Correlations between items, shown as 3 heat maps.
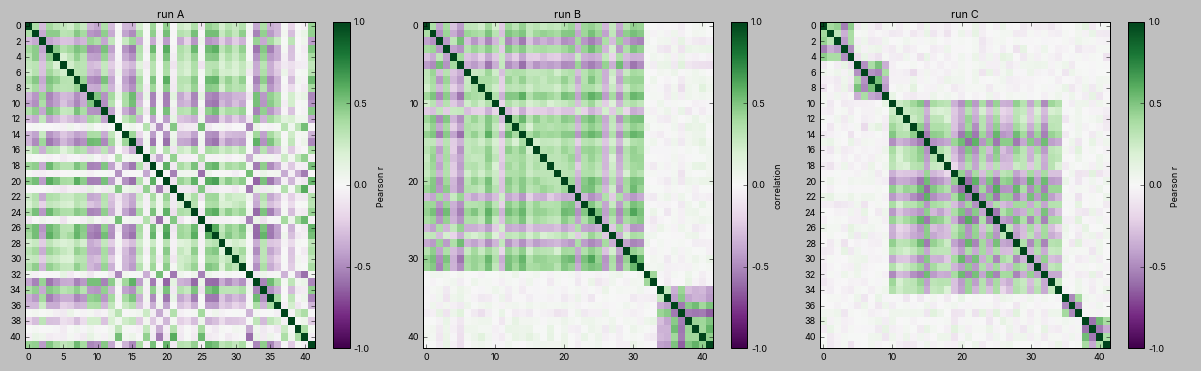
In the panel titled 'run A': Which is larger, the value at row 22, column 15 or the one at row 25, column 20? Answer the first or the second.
the second
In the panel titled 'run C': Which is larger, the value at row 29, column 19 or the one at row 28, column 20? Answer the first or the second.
the first
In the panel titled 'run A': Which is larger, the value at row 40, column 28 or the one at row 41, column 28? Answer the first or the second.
the second
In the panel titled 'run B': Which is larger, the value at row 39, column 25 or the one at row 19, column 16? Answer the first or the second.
the second
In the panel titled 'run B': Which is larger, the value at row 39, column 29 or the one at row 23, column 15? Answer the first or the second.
the second
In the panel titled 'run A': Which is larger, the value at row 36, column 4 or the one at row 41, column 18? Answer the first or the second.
the second
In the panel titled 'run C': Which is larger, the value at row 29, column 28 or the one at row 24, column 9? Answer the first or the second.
the first
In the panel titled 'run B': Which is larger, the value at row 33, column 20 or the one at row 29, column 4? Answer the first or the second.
the first
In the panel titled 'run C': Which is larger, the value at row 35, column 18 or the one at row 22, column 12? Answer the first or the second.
the first
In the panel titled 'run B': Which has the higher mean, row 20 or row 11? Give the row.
20
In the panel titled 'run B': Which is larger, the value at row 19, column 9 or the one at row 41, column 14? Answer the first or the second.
the first
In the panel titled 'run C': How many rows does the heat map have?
42
